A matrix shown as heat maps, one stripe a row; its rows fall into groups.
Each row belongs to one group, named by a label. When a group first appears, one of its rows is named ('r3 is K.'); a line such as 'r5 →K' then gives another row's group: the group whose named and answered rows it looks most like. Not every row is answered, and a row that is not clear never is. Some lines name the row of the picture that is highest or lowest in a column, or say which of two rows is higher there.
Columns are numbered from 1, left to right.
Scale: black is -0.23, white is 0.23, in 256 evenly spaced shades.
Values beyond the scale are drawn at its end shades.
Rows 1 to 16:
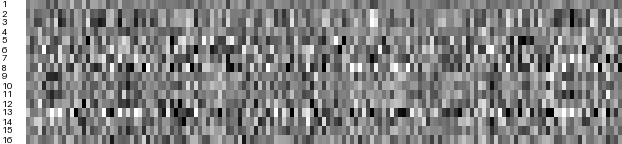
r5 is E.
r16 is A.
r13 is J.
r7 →J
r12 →A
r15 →A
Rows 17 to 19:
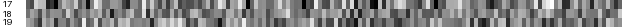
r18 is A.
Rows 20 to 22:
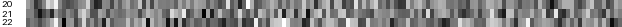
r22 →A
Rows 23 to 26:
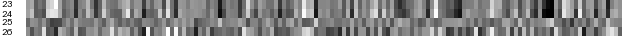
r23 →J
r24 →J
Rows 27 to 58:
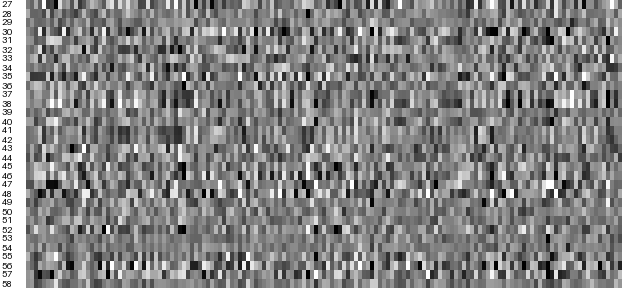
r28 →E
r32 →A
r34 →A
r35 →E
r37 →J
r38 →J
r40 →J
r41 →A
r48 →E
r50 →E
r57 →E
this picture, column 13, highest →47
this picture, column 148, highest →30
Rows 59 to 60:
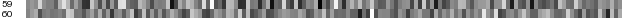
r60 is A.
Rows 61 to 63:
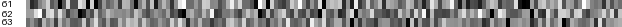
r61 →E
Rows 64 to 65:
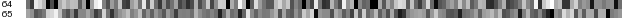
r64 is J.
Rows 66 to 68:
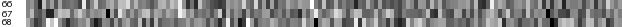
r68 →J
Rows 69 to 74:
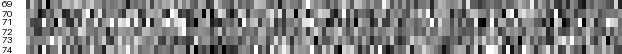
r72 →E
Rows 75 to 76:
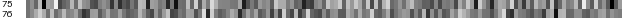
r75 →A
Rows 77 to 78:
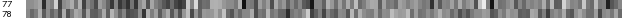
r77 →A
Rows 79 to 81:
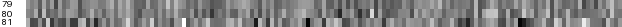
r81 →E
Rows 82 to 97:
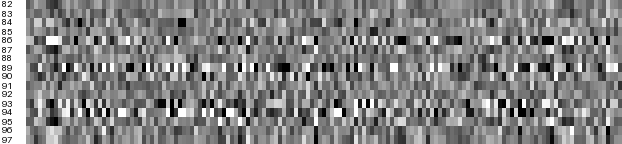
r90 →E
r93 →A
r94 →E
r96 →J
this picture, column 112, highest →84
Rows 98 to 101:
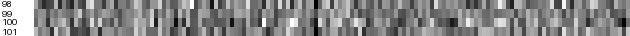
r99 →A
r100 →A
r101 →E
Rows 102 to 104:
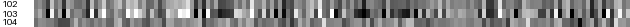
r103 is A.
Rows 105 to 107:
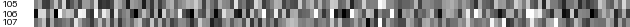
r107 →A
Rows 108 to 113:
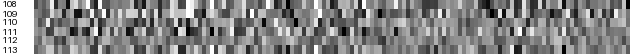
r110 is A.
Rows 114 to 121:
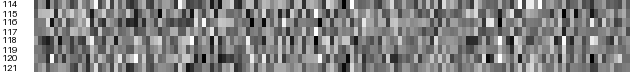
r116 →A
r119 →E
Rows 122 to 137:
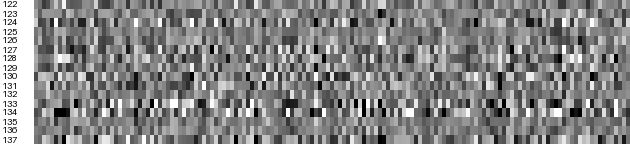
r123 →J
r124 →E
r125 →J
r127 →E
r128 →J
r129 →E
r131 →A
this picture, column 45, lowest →127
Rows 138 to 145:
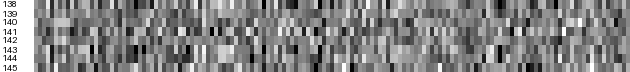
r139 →A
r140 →J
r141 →E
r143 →A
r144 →A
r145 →E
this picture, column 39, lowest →143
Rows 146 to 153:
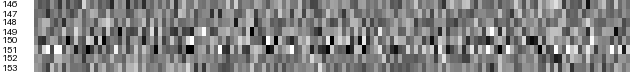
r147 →E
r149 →A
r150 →E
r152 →J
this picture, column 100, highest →151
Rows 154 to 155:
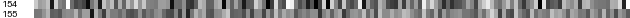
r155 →A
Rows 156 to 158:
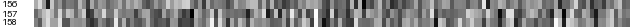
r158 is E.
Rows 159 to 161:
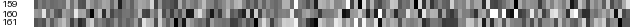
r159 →A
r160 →A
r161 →A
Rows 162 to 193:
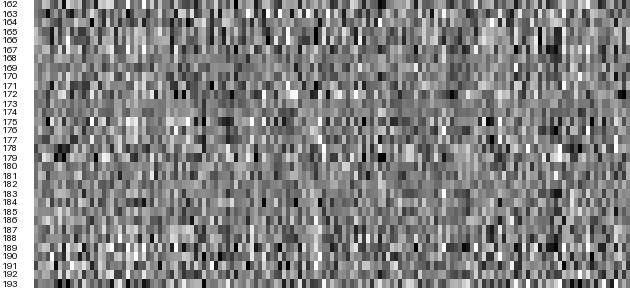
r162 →J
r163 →E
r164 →A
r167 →J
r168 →J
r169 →A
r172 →A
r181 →A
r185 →J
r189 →J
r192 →J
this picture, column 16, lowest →179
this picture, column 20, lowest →193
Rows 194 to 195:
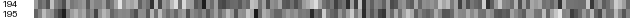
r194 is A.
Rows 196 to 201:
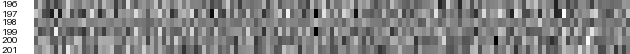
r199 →E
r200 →J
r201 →J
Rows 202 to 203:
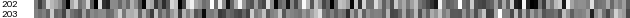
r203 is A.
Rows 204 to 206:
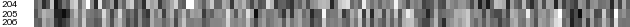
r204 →E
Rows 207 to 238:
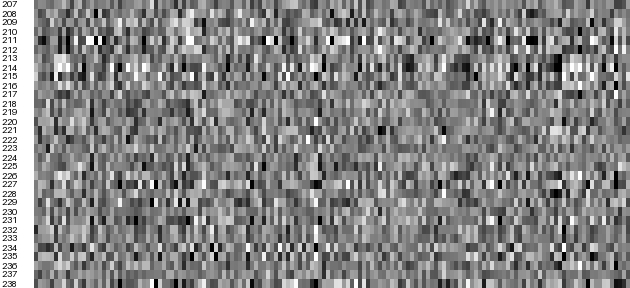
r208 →E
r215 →E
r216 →J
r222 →E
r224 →A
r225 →A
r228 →J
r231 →A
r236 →J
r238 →A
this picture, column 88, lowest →221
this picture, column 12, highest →225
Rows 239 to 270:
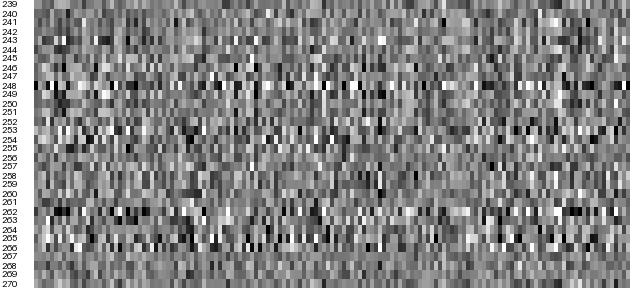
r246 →J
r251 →J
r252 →A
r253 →J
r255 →E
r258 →A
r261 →E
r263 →A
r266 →A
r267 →J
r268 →E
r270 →J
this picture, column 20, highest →253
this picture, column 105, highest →248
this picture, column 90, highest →248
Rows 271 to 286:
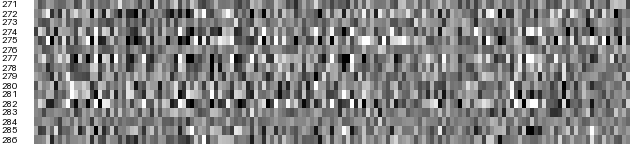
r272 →A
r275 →A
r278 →E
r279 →E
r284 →A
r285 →E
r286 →A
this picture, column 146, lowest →272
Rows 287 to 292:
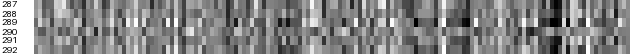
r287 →J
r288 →J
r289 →J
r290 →E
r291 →J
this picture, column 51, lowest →289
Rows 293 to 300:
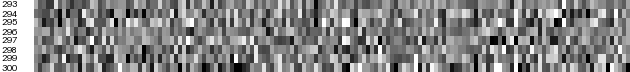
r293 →E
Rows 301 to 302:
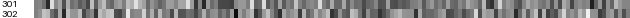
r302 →J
